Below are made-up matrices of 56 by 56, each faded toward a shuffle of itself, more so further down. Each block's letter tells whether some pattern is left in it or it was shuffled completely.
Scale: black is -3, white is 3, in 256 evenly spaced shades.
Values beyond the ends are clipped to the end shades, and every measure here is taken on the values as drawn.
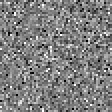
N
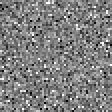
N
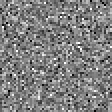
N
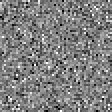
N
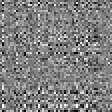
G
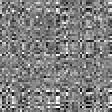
G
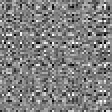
G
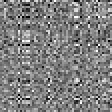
G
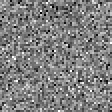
N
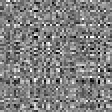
G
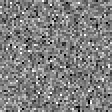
N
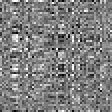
G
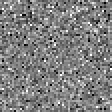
N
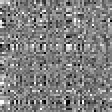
G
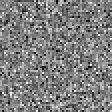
N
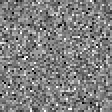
N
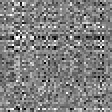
G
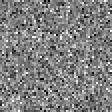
N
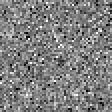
N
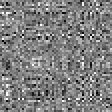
G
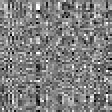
G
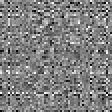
G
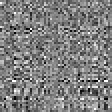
G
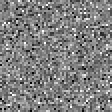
N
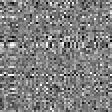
G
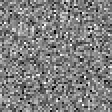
N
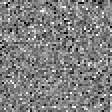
N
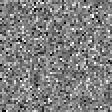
N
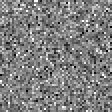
N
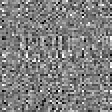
G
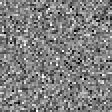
N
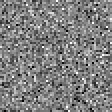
N
